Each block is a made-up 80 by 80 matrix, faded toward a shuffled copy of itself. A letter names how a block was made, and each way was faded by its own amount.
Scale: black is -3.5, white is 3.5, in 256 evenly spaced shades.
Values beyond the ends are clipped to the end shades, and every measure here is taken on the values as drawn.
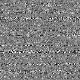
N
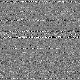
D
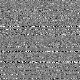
D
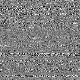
N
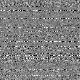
D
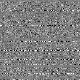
N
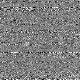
N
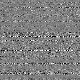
D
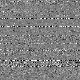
D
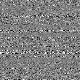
N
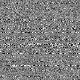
N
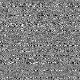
N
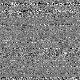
N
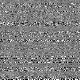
D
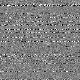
D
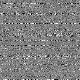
D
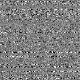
N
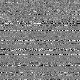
D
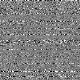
D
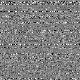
D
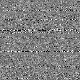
N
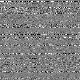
D
